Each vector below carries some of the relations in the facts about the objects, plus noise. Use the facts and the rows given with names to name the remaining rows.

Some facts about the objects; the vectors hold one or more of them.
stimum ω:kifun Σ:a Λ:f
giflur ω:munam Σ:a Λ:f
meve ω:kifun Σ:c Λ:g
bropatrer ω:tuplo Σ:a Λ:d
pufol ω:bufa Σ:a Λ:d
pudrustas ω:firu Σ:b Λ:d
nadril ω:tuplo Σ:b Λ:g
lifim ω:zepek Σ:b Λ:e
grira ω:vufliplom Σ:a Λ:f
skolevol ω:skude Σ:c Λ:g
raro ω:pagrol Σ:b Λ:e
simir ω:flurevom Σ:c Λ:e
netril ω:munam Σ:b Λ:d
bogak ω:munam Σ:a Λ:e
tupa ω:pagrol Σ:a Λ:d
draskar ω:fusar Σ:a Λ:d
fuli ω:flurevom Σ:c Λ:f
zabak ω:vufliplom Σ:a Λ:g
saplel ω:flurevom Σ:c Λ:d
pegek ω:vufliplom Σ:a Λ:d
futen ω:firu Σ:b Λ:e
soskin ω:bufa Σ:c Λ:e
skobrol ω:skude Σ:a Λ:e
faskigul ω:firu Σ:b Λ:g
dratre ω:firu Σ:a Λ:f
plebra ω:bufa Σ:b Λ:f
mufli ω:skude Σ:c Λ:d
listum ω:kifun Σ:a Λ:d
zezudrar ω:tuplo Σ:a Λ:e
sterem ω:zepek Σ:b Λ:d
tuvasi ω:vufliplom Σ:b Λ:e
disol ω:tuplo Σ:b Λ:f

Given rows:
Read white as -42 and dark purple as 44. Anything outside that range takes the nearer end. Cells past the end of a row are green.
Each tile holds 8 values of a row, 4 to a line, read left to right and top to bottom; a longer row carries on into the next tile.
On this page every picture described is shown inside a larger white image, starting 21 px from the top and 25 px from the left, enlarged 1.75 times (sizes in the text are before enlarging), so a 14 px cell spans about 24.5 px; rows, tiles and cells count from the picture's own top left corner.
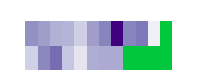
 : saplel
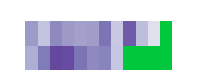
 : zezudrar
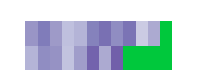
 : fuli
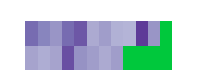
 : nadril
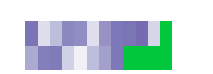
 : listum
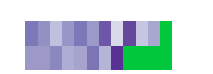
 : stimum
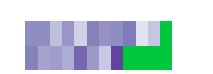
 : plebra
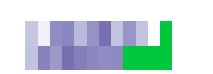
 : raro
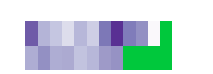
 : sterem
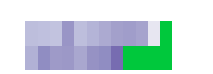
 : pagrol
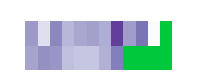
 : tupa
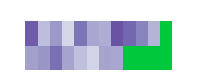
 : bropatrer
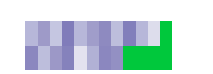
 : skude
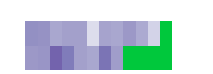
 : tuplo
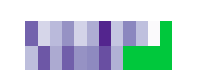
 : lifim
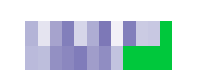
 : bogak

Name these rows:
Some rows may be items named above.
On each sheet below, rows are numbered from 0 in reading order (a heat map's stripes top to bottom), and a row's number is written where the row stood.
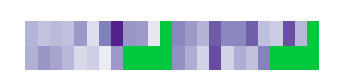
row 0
draskar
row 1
skolevol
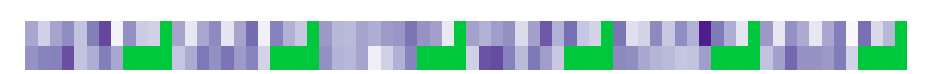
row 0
skobrol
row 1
bogak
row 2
mufli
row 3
simir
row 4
pufol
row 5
bogak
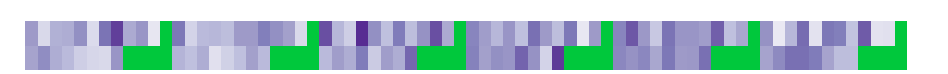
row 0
draskar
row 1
netril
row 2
meve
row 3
plebra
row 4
disol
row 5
soskin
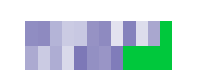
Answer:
giflur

